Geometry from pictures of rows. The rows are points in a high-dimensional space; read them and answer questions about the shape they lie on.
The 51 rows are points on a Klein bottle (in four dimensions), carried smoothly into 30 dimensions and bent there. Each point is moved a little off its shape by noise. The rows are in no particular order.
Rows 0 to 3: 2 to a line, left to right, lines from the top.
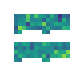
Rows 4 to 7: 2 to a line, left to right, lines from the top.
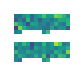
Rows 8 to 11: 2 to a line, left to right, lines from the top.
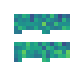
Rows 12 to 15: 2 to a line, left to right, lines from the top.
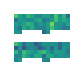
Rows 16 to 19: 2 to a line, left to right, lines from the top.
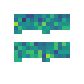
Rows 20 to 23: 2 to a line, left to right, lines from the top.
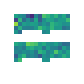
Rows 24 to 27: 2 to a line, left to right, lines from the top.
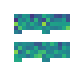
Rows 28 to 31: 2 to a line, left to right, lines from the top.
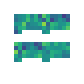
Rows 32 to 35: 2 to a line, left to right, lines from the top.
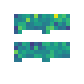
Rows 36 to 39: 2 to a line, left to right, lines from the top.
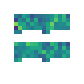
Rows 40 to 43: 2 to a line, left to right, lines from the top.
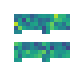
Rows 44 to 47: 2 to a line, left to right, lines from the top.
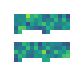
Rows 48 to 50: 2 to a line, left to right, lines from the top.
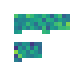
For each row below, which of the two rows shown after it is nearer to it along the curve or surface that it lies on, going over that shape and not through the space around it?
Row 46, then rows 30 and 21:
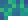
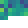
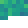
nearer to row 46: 21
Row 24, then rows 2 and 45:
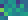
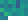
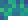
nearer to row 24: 45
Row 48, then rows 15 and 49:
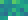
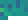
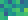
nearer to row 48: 49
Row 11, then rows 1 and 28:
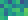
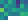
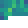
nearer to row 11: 1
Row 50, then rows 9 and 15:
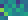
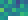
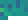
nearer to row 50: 9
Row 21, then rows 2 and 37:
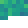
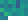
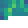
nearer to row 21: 37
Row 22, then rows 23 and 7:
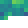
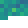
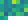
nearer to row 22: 7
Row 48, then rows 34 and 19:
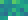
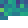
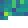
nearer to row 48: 19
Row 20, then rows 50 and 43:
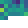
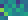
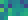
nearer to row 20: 50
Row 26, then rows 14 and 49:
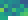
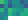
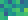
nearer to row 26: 49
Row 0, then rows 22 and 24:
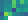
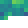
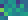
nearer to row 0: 22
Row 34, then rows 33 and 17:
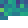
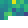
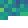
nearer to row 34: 17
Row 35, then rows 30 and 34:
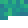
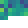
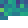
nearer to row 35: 34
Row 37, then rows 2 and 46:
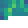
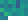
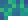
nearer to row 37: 46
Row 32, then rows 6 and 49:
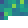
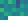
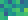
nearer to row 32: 6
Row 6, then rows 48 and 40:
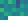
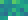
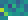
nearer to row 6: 40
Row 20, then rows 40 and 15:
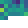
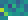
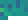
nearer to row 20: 40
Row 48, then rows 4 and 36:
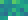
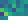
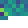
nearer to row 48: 4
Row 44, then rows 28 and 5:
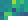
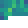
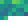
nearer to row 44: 5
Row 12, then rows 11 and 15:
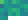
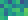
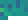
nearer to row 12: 11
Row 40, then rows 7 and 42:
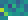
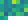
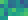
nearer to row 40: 42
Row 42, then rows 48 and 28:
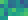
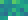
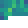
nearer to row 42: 48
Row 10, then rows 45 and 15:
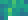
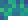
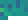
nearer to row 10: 45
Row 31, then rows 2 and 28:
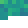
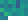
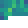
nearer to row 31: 28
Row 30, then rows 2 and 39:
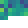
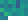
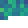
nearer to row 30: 2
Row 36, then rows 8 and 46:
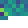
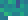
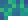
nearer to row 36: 46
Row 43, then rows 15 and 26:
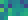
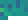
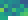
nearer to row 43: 15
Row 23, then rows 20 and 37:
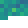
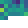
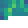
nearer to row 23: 20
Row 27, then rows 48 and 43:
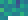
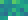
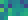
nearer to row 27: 43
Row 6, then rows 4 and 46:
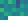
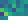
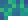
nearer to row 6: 46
